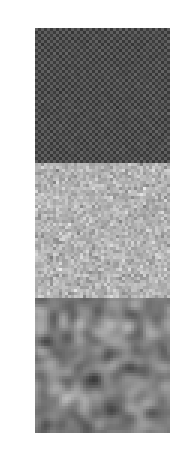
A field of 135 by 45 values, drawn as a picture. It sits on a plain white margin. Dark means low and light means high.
The table splits into 3 rows of 1 panel. Panel 1,1: low, checkered. Panel 2,1: high, fine-grained. Panel 3,1: middling, blotchy.
